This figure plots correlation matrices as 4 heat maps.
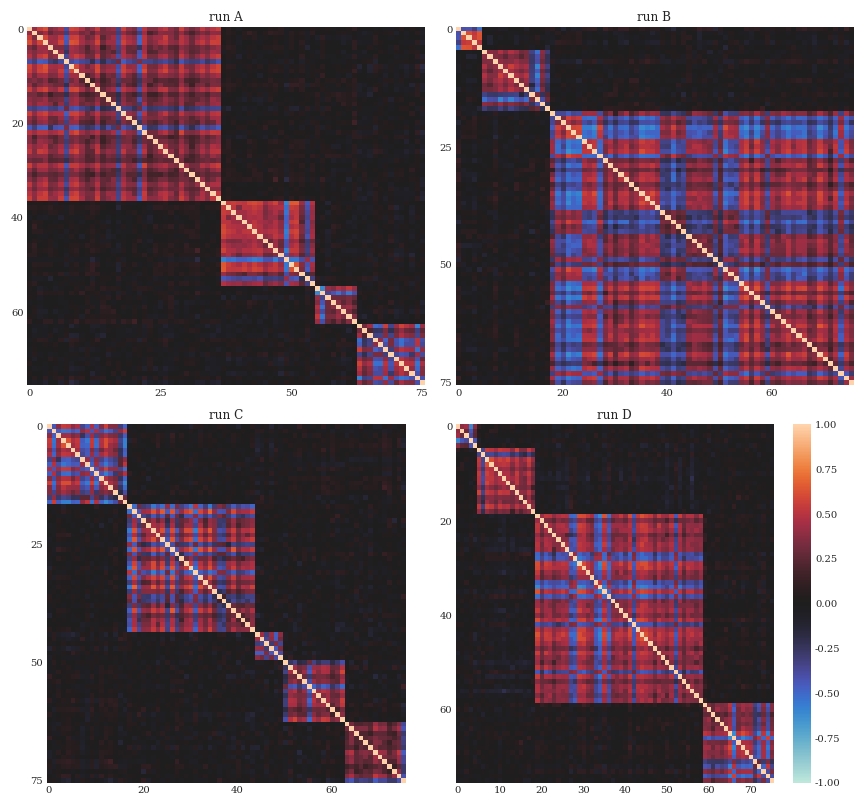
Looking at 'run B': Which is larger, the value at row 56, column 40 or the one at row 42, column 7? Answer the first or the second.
the second
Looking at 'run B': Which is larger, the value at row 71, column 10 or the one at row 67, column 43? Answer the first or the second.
the first
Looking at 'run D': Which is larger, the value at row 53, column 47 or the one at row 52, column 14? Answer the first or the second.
the first
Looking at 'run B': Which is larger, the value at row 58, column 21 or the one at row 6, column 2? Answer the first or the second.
the second
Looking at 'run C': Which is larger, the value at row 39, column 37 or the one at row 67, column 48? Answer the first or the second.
the second
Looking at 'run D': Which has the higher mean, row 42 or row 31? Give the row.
31
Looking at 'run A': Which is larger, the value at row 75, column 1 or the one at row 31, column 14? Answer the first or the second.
the second
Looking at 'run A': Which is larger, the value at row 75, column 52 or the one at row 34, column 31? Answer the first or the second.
the second
